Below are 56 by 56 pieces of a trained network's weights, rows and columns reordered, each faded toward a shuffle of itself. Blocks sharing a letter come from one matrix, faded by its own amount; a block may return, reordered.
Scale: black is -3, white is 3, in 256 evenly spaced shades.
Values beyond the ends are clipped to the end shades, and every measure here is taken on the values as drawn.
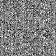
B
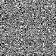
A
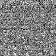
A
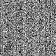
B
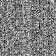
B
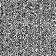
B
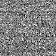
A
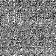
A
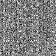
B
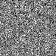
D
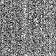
B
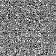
A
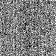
B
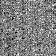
B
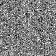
D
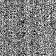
B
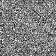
A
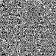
A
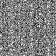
B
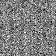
D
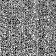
B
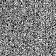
D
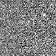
A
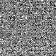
A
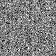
D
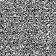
A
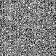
B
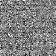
A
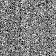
D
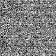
A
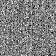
D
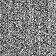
D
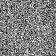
D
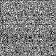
A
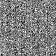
B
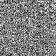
D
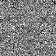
A
